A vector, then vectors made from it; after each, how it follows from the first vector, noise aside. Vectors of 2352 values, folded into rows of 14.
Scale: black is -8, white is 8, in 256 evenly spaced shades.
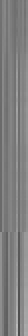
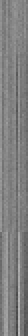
negated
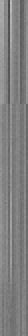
reversed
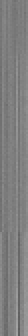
shrunk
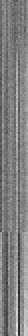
scaled up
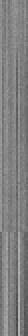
negated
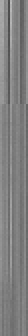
reversed
